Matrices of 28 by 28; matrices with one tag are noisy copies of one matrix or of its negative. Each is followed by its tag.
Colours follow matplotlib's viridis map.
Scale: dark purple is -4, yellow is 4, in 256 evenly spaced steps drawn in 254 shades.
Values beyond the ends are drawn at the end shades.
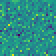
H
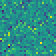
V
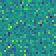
V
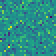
V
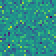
V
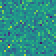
V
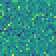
H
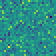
V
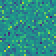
V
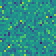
V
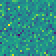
H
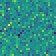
H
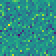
H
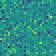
V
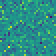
V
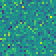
V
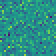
V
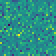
H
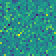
H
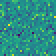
H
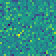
H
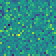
H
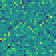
V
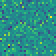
V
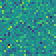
V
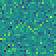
V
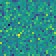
H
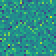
V
